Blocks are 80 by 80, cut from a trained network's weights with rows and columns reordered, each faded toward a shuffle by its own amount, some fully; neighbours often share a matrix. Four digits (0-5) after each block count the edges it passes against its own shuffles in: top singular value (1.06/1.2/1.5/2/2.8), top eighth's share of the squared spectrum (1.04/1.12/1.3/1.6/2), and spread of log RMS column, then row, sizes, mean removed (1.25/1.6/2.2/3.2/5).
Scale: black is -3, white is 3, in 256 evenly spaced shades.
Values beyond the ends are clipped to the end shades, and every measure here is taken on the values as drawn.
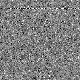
3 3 0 1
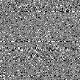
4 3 0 3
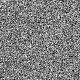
0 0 0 0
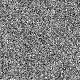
1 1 0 0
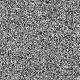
1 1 0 0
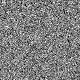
1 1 0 0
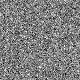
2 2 0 0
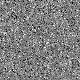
0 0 0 1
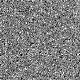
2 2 0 1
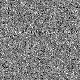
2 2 0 1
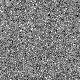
0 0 0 0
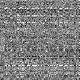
4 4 2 2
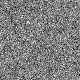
0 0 0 0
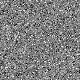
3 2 0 1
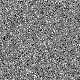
2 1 0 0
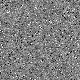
0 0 0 0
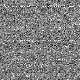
3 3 1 2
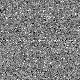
2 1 0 1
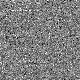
1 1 0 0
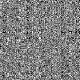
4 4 2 2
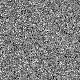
1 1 0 0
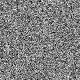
1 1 0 0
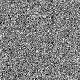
2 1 0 0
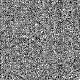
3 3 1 1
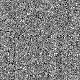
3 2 0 1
